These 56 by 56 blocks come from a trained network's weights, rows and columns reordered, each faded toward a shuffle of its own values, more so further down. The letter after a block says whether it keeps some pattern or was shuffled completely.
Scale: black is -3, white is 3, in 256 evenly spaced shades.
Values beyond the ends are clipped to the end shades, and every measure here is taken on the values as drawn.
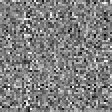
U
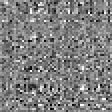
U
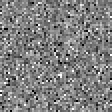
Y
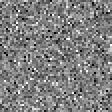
Y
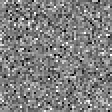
Y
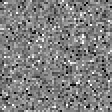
Y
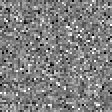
Y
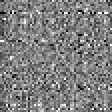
U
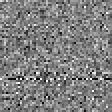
U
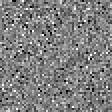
Y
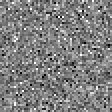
Y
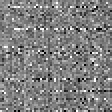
U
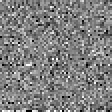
U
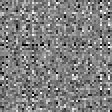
U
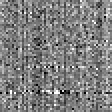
U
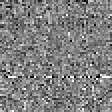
U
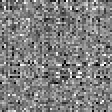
U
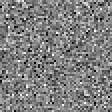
Y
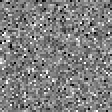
Y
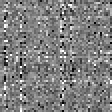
U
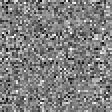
U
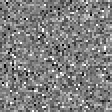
Y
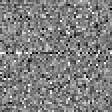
U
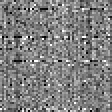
U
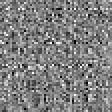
U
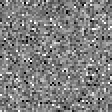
Y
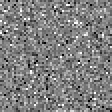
Y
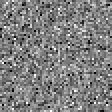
Y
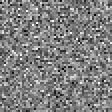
Y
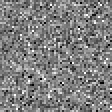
Y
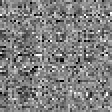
U
